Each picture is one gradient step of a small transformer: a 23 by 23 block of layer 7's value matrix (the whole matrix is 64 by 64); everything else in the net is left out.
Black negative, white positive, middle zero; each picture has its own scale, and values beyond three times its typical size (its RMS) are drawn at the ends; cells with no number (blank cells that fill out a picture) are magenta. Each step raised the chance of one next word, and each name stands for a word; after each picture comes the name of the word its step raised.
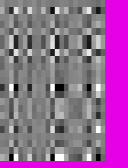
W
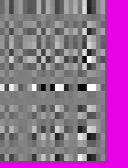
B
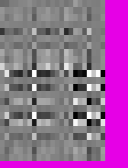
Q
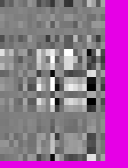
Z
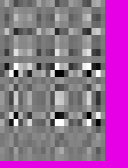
Q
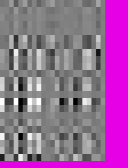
Z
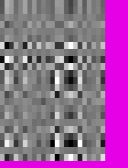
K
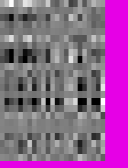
Z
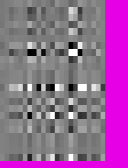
W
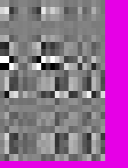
K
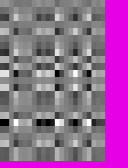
Q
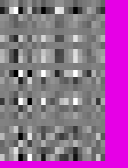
B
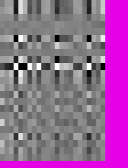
K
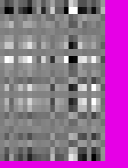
B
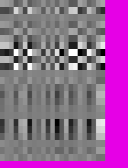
W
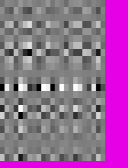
W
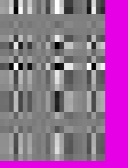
K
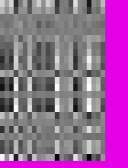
Z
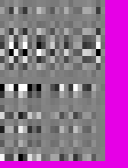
W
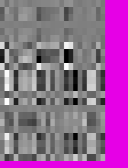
K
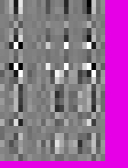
K
